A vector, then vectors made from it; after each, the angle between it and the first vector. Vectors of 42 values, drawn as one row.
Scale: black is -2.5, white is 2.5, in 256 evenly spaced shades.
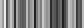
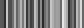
nearly opposite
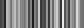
partly opposed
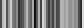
partly aligned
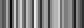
partly opposed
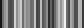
partly opposed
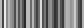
partly aligned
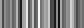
partly aligned
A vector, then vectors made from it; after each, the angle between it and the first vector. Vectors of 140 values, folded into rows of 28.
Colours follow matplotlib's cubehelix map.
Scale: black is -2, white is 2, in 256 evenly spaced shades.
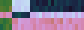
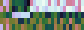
nearly opposite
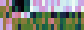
nearly opposite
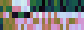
nearly parallel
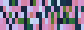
orthogonal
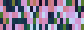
orthogonal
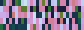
orthogonal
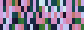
orthogonal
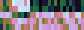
nearly parallel
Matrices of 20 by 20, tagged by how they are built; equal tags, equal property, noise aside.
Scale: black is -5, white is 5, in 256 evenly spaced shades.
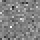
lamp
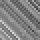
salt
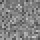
lamp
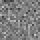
lamp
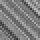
salt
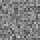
lamp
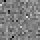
lamp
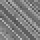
salt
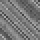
salt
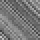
salt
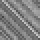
salt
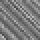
salt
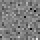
lamp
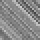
salt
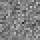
lamp
